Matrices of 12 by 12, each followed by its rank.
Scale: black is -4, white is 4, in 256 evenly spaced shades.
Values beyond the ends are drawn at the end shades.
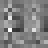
two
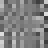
two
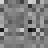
two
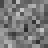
full rank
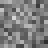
full rank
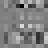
two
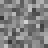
full rank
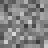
full rank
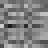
two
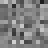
two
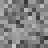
full rank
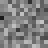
full rank
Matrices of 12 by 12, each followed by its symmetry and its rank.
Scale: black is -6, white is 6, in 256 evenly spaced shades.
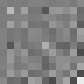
symmetric, rank two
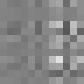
neither, rank two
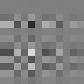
neither, rank one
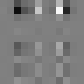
neither, rank one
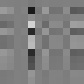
neither, rank one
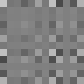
symmetric, rank one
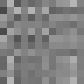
neither, rank two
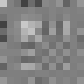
symmetric, rank two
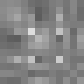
symmetric, rank two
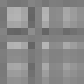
symmetric, rank one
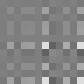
symmetric, rank one
